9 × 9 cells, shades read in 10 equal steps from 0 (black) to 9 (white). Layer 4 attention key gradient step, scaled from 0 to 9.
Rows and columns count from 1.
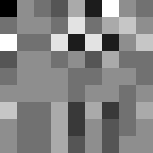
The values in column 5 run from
1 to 8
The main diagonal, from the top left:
0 5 4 4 4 5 2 4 5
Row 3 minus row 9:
4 0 0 2 -2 3 -2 0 2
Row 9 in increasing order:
3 3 4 4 5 5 5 5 6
